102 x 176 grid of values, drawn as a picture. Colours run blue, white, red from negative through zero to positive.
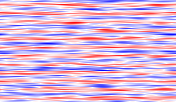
Overall the values sit about 50% of the way up the scale. Stripes running across repeat 12 times from top to bottom. Streaks run across, left to right.
